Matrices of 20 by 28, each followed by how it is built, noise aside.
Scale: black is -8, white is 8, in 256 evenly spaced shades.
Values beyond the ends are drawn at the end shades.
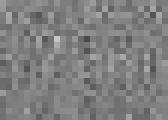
low rank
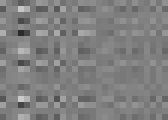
low rank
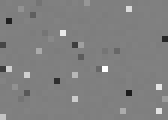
sparse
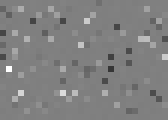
sparse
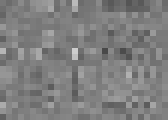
low rank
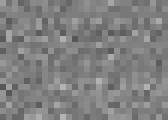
low rank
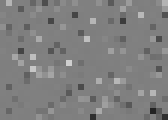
sparse
